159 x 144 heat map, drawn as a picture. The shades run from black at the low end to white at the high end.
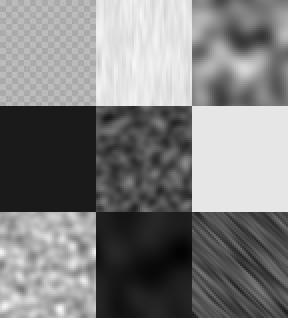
It is made of 3 by 3 panels. Panel 1,1: high, checkered, faint in contrast. Panel 1,2: very high, streaked downward, faint in contrast. Panel 1,3: middling, smooth, strong in contrast. Panel 2,1: very low, flat. Panel 2,2: low, blotchy. Panel 2,3: very high, flat. Panel 3,1: high, blotchy. Panel 3,2: very low, smooth, faint in contrast. Panel 3,3: low, slanting down to the right.
